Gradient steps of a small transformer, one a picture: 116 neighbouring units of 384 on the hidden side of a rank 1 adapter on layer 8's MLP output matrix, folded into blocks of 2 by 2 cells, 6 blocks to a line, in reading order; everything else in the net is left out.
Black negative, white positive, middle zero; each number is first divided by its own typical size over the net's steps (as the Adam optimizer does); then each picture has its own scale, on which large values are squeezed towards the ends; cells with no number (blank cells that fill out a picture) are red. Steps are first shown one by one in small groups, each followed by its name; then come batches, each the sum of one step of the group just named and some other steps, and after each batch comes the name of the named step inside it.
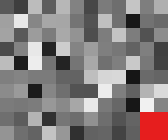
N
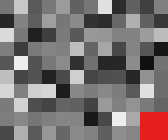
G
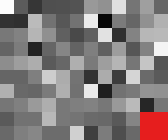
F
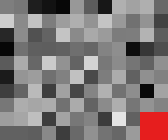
G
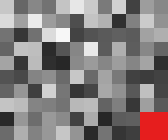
N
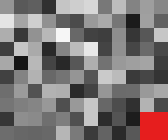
N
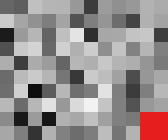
N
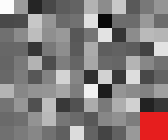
F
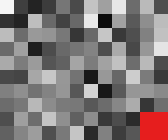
F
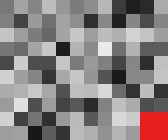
G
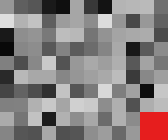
N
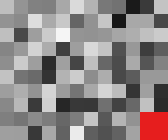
N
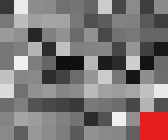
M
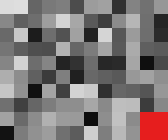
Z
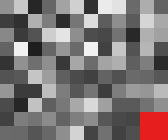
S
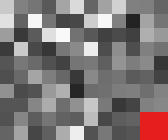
S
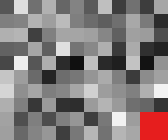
M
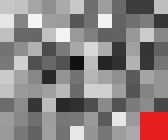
M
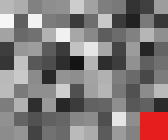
M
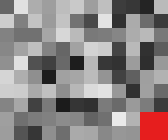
M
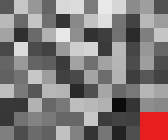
S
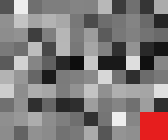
M
